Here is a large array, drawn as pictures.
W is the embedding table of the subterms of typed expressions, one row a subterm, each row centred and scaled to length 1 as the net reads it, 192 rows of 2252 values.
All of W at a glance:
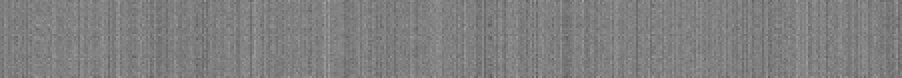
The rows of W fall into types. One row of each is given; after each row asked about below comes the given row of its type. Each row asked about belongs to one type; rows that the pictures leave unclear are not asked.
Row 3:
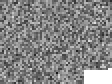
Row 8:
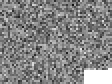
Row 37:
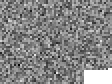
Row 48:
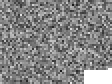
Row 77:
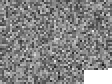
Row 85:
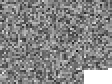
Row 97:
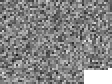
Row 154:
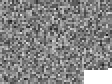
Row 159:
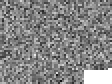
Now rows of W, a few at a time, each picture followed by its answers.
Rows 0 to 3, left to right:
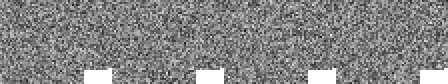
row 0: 48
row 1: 85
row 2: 3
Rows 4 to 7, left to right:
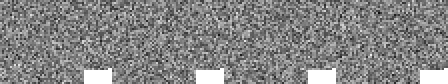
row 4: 154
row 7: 159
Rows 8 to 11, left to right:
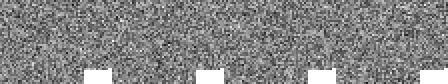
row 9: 37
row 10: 8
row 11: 85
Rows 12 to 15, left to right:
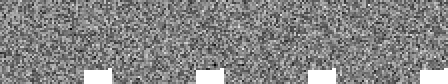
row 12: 3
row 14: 85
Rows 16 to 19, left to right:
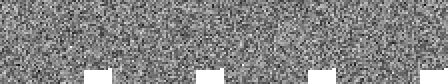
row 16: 3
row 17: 85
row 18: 77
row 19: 37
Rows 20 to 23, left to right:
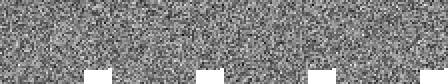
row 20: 77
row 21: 97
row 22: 37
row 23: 8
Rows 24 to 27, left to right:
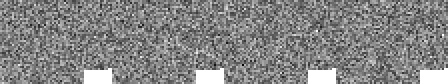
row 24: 154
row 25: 154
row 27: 97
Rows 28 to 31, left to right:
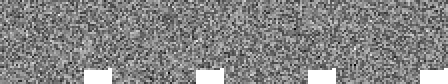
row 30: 3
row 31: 159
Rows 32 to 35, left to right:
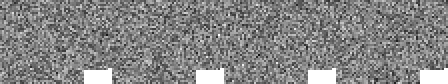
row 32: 48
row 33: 97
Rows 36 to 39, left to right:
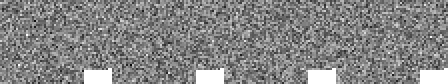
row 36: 37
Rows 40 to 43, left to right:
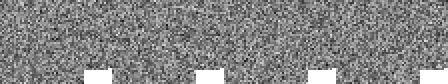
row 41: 85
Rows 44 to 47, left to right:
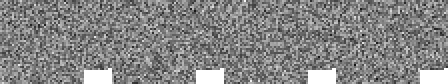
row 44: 154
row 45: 48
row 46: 3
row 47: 159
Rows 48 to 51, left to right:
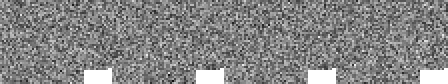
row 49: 159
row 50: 154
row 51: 97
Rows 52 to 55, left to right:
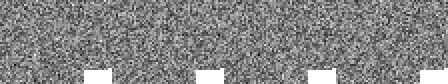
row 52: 77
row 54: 3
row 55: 85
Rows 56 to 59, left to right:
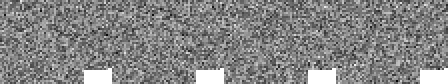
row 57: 37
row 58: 8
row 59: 97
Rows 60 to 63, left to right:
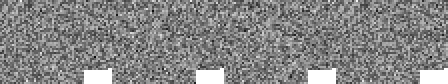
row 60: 3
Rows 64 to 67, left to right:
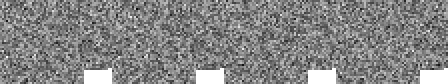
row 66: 85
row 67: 48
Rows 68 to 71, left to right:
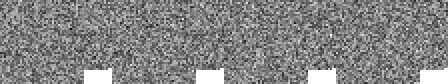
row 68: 3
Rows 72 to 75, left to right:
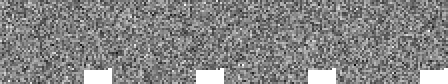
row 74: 97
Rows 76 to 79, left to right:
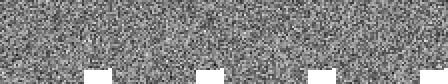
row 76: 97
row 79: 3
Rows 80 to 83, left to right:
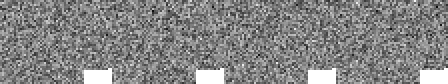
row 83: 97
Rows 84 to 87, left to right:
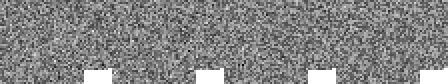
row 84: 77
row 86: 159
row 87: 85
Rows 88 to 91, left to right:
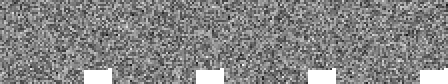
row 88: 48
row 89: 8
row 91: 97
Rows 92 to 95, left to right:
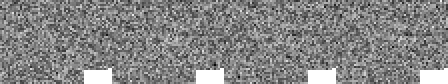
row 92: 48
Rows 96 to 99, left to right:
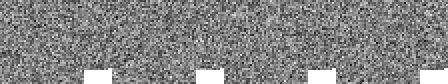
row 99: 159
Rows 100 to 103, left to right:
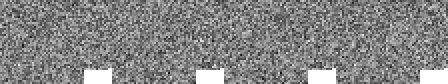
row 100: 8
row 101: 3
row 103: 77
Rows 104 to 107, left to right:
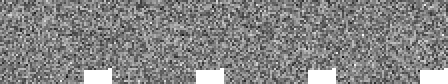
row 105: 77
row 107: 77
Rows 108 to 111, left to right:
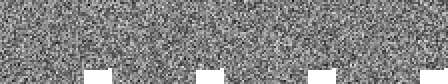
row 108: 37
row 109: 85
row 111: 3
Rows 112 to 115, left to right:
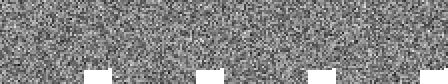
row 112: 85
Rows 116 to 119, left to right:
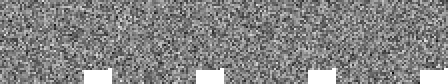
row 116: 85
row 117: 3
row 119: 3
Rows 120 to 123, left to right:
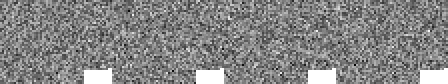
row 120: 3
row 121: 48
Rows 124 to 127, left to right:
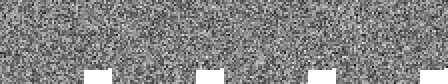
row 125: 8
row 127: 3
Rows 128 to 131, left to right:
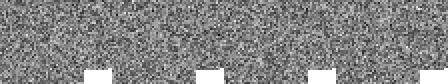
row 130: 77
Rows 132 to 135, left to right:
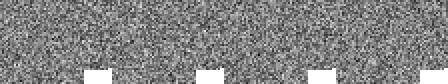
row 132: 3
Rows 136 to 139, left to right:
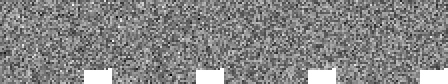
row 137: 97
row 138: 8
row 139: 154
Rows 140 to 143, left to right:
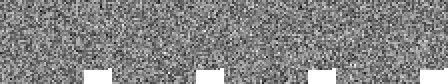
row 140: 37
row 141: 37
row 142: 159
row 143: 97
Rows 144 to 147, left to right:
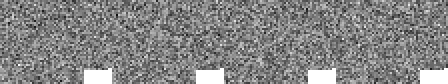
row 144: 8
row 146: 77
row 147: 159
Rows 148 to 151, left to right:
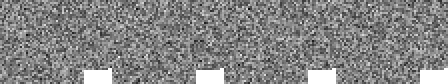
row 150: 77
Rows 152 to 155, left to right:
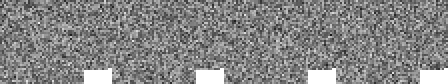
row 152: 77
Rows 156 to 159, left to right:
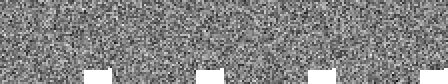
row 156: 97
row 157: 159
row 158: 77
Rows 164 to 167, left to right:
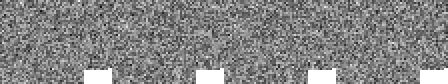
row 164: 97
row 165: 8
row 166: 8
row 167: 154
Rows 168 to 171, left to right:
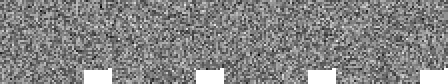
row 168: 37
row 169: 159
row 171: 97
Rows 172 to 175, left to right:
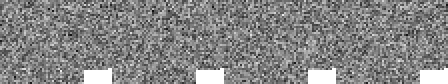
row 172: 85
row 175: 97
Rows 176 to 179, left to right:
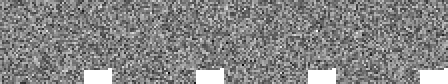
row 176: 48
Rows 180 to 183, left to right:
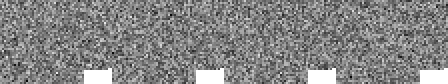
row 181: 37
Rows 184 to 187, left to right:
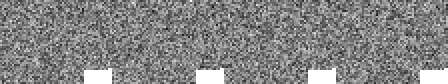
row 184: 77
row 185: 97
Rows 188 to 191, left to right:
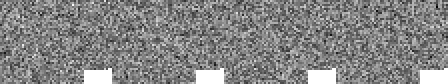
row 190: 48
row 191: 37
